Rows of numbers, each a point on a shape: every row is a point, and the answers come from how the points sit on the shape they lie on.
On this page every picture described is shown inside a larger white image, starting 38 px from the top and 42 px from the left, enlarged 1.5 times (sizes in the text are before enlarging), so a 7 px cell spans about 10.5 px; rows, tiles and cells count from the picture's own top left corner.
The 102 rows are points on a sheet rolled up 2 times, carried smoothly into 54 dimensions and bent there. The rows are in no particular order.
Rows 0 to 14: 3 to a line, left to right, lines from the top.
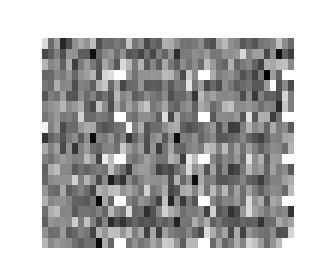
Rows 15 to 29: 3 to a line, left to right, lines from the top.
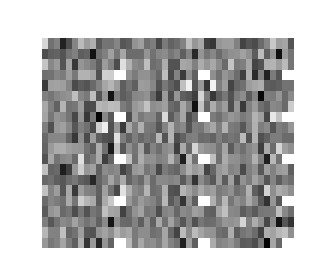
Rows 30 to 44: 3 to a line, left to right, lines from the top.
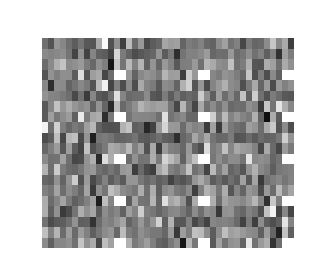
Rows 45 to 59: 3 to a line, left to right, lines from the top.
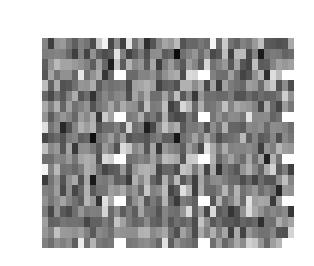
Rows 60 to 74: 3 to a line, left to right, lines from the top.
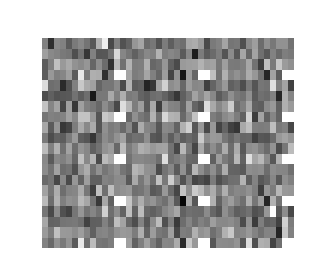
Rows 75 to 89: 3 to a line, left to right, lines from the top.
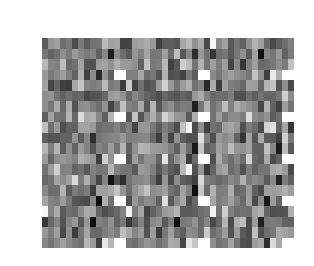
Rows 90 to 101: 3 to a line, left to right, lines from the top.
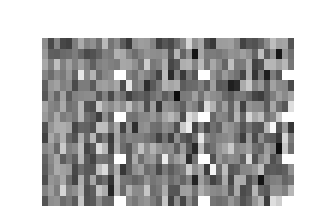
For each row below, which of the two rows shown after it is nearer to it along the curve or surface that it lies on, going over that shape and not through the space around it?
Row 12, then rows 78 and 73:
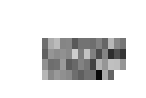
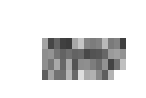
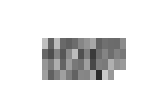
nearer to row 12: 73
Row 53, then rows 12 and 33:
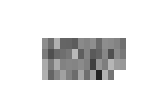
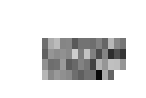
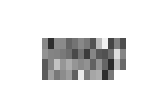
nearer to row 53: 12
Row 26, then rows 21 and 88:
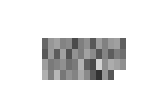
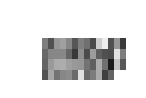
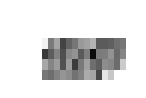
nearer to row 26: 21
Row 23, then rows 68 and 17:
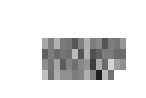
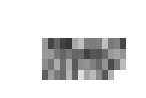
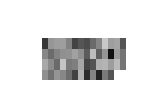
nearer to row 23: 17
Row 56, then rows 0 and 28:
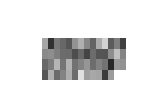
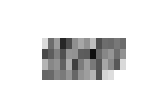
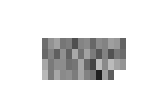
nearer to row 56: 0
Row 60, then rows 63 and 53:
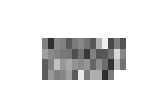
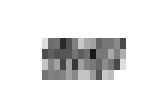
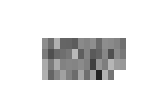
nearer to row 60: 63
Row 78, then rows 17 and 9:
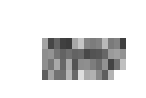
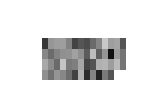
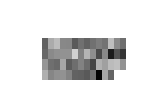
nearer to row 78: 17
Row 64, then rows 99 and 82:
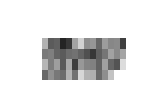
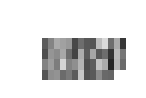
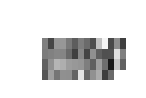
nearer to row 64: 82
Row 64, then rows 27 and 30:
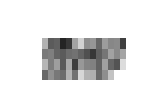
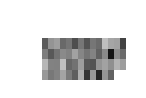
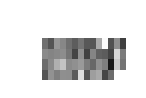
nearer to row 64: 30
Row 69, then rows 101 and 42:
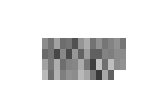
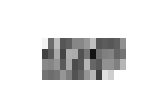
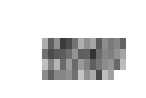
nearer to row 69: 42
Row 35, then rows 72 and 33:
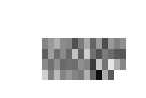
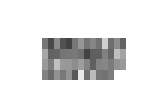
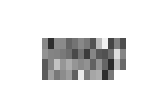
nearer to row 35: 72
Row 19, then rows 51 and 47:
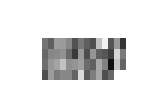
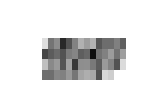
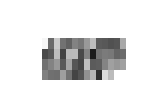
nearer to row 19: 51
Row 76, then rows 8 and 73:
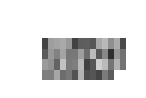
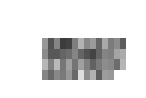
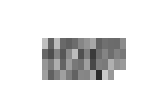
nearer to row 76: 73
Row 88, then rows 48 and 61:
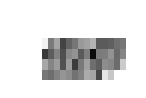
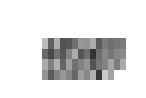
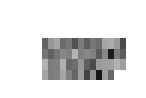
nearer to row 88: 48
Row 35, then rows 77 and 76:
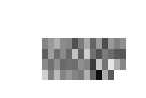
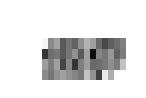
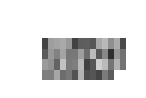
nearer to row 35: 76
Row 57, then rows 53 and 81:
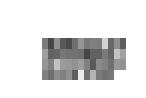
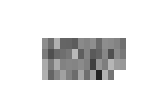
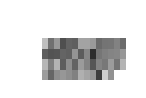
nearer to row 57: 81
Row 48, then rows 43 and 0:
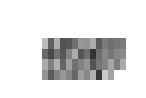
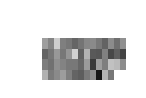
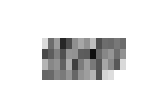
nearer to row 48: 43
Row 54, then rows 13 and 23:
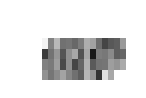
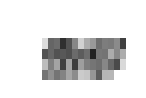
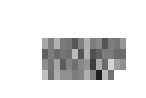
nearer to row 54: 13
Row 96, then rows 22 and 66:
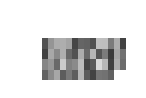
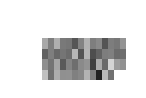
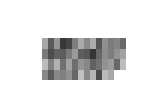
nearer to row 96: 22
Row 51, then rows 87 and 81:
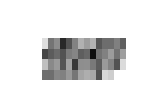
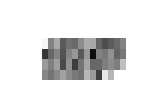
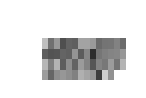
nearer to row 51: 87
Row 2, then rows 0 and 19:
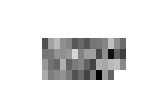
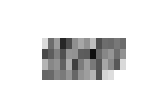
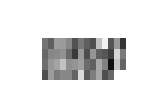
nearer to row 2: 19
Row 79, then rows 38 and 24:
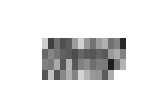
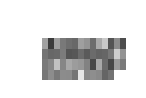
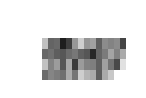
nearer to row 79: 24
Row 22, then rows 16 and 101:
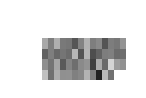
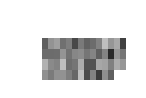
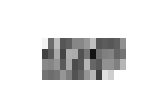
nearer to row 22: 16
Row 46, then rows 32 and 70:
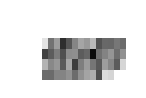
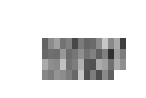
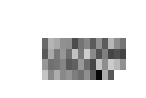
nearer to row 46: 70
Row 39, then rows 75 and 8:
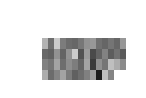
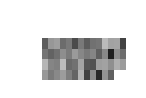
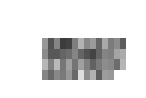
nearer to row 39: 8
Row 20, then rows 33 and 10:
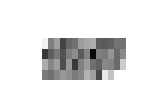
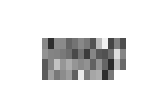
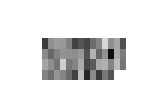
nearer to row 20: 33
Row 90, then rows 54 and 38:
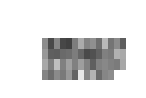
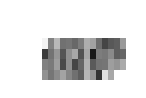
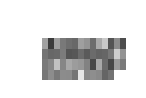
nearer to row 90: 38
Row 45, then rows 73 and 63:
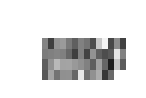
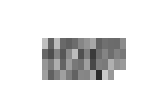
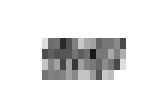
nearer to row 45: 63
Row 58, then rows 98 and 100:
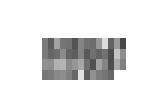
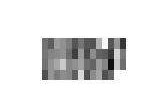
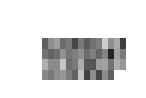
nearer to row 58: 100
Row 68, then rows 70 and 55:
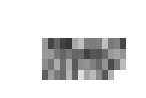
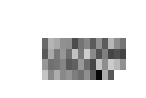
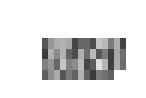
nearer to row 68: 55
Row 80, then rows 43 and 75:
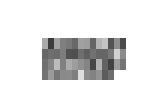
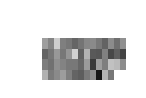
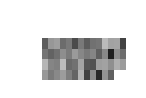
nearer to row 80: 75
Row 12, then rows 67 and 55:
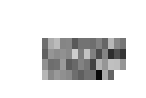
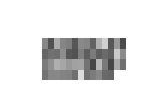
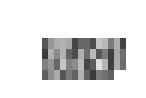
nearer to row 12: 55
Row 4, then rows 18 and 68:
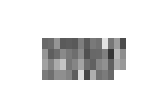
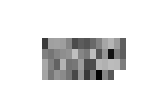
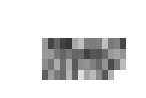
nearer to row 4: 18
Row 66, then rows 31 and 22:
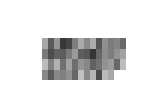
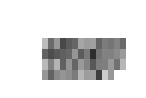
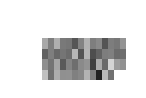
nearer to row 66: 31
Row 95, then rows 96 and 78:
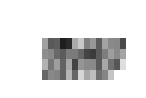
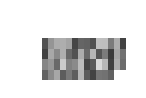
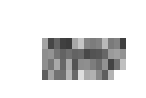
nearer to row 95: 78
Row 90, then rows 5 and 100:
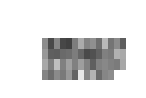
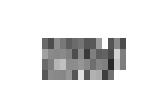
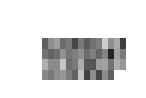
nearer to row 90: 100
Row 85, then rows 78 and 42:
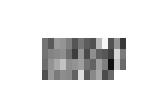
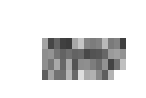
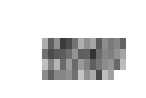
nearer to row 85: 78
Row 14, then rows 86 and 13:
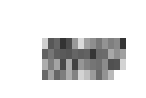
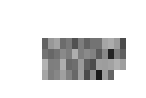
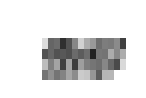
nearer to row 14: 13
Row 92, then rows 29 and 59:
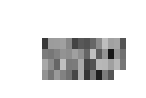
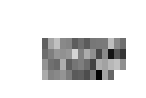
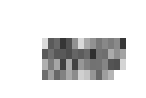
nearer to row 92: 29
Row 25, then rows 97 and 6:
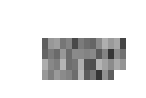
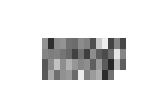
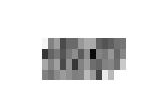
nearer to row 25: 97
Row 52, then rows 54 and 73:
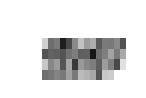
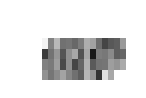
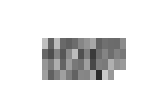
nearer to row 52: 54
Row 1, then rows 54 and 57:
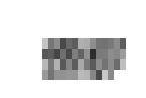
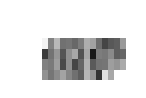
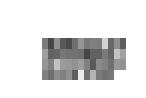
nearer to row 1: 57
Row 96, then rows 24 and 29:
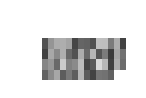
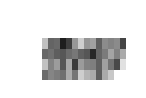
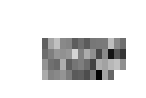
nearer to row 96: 29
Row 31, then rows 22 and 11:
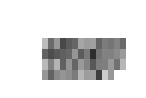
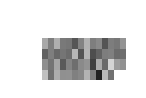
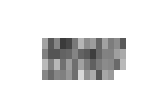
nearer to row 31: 11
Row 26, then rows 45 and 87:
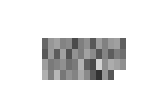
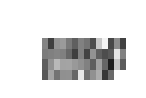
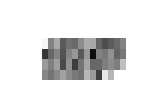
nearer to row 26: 45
